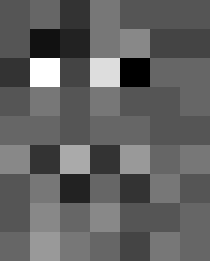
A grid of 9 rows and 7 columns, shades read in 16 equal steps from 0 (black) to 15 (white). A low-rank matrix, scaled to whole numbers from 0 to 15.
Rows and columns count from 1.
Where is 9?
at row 6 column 5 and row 9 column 2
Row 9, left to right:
6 9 7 6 4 7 6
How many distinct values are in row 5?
2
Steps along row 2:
down up up up down same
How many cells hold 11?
0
